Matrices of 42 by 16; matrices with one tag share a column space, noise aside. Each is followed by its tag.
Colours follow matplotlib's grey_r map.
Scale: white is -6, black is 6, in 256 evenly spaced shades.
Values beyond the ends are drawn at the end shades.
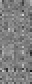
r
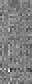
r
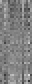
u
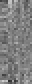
u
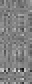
r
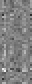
r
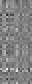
r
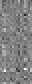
r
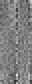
u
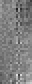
u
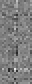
r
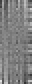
u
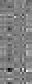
r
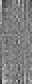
u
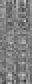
u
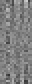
u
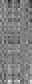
u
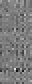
r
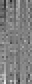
u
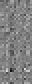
r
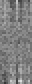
u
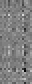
r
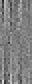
u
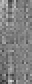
u
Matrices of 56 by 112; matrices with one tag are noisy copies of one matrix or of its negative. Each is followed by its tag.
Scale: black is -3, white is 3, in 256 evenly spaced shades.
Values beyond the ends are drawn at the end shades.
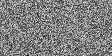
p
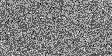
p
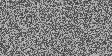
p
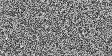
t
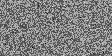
p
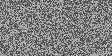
p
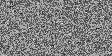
p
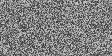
p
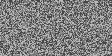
p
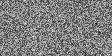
t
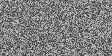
t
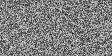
p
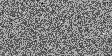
t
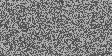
p
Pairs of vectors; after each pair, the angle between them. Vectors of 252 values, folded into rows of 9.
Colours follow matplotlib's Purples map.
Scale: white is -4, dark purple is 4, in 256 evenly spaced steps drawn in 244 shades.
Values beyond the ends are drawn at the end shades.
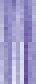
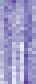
nearly parallel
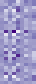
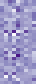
nearly parallel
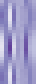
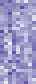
partly opposed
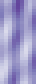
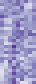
partly aligned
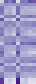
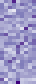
partly aligned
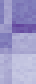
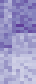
nearly parallel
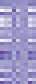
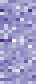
partly opposed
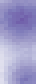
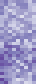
partly opposed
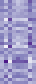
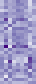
nearly opposite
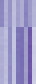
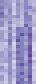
nearly parallel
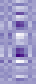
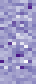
partly aligned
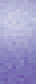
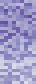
partly opposed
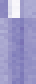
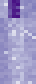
nearly opposite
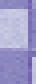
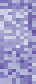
partly aligned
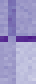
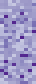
orthogonal
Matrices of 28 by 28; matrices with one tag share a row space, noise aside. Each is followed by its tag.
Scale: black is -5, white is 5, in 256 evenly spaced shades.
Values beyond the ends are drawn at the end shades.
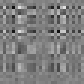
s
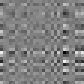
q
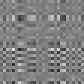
s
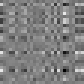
q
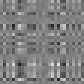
s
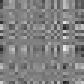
q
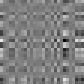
q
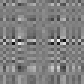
s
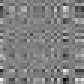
q
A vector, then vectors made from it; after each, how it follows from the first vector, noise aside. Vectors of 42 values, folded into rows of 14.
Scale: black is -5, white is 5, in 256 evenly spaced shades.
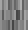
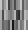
scaled up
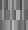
negated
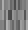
reversed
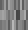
sign-scrambled
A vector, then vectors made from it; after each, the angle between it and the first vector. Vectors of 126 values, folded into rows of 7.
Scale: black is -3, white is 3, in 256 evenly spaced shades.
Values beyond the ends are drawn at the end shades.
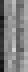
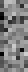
partly aligned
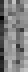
nearly parallel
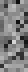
orthogonal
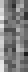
nearly opposite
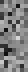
orthogonal
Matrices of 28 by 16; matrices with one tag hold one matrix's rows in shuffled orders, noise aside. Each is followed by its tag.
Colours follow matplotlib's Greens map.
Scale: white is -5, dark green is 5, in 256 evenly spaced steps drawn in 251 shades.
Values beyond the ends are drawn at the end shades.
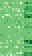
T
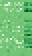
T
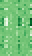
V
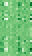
V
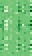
V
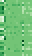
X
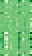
V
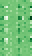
V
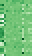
X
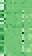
X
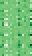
V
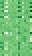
V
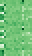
X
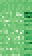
T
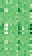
V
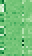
X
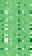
V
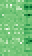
T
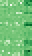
T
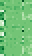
X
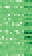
T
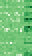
T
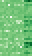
T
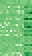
T
